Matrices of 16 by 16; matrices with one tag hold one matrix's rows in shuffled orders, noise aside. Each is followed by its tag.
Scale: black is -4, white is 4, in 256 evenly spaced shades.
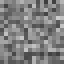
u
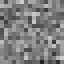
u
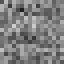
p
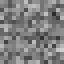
u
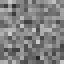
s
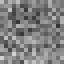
p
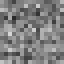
s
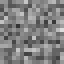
u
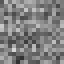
p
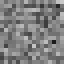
u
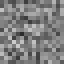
p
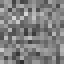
p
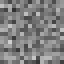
s
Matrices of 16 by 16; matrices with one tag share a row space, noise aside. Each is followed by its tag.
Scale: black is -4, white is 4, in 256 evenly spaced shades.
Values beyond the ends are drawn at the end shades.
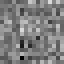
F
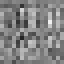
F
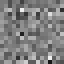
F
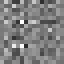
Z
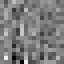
Z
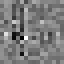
Z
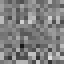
F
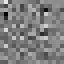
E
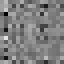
E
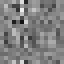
Z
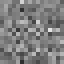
F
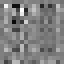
Z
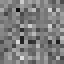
F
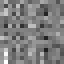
E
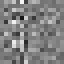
Z
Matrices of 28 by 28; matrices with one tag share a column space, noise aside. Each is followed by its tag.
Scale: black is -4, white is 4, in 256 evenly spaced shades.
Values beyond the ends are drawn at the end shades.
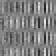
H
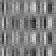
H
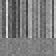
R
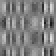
H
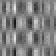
H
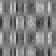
H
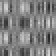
H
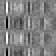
H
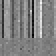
R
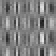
H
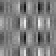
H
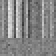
R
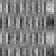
H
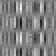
H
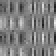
H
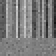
R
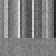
R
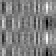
H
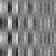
H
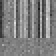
R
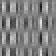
H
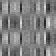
H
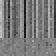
R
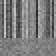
R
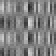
H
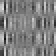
H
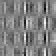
H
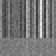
R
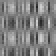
H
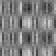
H
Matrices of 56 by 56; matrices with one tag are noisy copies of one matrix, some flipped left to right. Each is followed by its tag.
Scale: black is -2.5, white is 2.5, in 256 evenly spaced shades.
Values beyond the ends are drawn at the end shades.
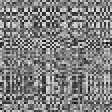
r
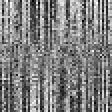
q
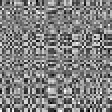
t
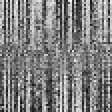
q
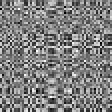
t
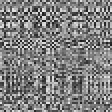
r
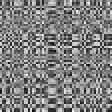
t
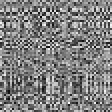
r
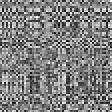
r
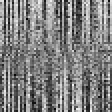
q
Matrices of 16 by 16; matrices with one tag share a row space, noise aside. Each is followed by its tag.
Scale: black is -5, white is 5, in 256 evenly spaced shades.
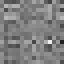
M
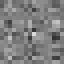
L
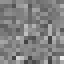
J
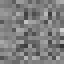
J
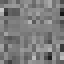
M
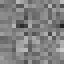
J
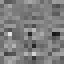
L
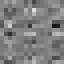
L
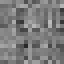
J
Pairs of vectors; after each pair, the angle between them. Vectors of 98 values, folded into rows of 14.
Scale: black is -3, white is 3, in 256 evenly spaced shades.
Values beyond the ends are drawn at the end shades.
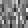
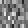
orthogonal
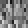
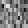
partly aligned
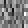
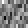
orthogonal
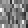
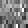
partly aligned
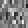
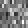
nearly parallel
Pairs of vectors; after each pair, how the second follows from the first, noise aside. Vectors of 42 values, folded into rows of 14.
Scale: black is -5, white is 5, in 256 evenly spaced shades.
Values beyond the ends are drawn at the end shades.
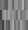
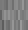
shrunk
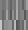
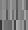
negated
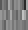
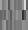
negated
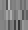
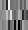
scaled up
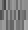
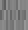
shrunk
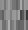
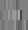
partly zeroed
